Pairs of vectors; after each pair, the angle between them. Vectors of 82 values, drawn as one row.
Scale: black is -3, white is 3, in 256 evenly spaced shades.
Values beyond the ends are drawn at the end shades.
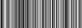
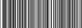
partly opposed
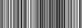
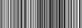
nearly parallel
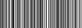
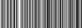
partly opposed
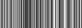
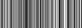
nearly parallel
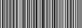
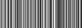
partly opposed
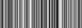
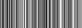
partly aligned
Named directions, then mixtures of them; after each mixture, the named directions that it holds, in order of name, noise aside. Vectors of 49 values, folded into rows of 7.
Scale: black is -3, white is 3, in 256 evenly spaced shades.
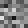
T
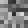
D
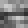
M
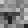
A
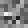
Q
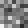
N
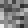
M, N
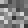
D, T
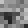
A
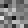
T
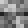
M, T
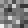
N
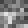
A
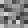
N, Q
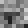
A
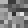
D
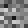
T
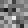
M, T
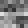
M, T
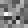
Q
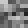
D, M
